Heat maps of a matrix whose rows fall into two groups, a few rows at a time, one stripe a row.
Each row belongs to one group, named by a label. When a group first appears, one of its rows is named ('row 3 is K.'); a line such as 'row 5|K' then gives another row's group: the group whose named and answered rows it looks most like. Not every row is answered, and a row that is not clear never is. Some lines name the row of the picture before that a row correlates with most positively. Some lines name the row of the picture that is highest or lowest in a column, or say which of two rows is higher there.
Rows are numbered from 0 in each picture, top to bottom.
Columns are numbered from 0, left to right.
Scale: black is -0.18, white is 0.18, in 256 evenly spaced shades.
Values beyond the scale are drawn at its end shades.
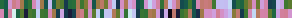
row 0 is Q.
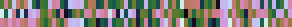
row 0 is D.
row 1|Q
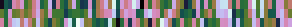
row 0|Q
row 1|Q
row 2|D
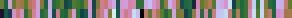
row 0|Q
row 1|Q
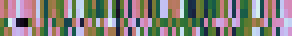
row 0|D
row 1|D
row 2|Q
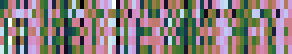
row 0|Q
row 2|Q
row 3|Q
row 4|Q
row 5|Q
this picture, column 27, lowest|1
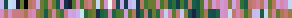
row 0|Q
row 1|D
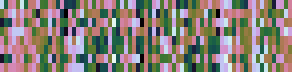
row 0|Q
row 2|Q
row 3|D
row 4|D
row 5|D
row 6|Q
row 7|D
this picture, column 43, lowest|4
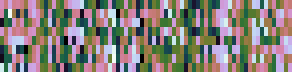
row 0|D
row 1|Q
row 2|Q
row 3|D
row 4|D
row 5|Q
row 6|Q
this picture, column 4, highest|4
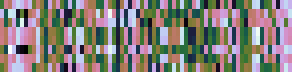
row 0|D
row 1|Q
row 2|Q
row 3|D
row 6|D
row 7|D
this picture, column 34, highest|0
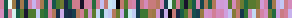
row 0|Q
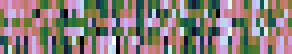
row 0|D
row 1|D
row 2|Q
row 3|D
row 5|Q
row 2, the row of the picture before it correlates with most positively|0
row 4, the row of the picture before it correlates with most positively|0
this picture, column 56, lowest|1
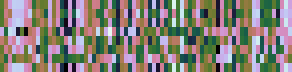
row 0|D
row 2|D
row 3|Q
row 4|D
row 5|D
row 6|Q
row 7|D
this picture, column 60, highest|5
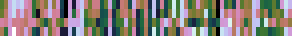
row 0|D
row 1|D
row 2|D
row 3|D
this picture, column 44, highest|2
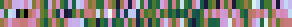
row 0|D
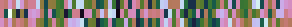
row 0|D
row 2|D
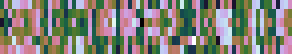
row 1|Q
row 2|Q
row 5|D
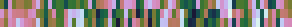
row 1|D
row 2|D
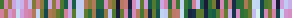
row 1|D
